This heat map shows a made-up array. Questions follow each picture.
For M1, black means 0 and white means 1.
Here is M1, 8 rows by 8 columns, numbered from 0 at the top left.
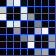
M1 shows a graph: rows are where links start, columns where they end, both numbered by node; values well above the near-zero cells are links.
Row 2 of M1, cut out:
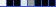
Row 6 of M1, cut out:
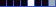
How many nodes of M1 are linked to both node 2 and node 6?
1
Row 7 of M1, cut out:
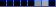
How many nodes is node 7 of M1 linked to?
2
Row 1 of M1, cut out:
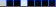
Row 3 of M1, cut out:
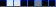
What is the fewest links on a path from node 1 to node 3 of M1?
1
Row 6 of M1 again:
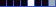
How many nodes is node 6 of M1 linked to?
2
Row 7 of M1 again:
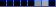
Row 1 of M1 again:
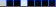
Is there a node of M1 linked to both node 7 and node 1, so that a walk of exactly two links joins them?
no
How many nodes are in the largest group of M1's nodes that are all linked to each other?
2
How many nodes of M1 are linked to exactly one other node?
0
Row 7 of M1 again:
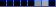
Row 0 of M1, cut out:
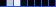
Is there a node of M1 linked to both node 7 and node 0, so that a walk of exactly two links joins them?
no
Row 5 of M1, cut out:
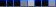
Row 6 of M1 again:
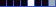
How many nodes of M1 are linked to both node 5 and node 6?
2
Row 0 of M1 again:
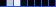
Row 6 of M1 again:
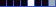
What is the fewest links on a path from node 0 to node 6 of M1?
3
